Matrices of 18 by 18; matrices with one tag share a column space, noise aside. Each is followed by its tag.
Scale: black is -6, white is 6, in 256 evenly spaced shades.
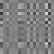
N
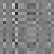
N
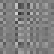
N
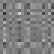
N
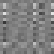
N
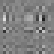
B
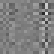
N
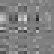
B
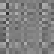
N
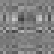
B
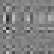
B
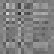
N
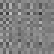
N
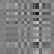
N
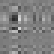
B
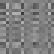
N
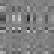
B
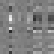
B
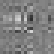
B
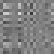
N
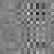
N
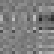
B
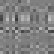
B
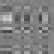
B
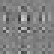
B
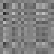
N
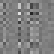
N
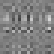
B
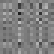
N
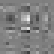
B
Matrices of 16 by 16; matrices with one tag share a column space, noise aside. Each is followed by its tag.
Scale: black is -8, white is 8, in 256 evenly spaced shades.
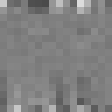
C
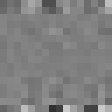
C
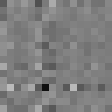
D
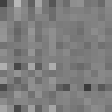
D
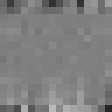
C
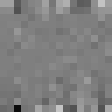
C
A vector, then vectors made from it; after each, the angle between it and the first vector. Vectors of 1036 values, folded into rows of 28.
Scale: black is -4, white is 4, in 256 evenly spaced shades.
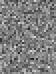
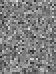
nearly opposite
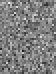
orthogonal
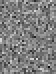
nearly opposite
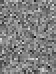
nearly opposite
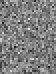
nearly opposite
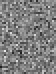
orthogonal
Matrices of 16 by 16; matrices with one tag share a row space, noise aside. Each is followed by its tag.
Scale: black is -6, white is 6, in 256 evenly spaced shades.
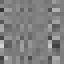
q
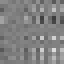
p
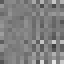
p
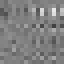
p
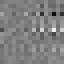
p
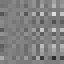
p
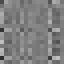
q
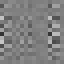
q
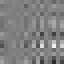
p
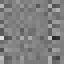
q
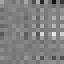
p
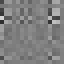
q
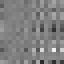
p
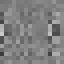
q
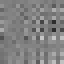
p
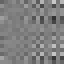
p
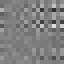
p
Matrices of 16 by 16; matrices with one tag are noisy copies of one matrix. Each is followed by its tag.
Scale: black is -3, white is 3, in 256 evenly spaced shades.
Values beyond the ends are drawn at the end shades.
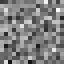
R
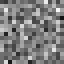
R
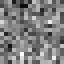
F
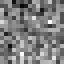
F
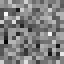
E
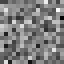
R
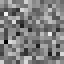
E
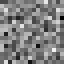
R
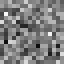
E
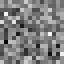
E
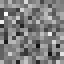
E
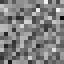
R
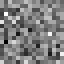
E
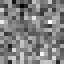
F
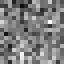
F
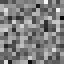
R
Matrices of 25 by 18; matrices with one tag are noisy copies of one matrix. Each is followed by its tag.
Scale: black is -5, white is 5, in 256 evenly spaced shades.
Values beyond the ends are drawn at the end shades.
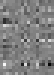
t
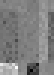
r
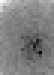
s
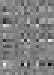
t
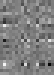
t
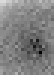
s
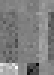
r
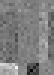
r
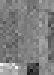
r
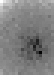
s
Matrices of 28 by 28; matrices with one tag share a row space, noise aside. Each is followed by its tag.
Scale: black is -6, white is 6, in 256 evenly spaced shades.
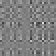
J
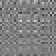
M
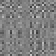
J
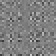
J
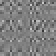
J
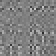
J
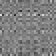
M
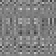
M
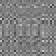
M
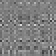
M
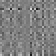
J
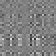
J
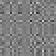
J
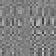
J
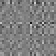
J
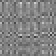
M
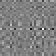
J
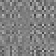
J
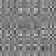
M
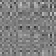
M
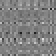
M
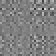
J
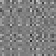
J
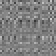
M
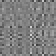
J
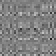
M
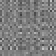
M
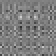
M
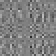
J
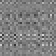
M
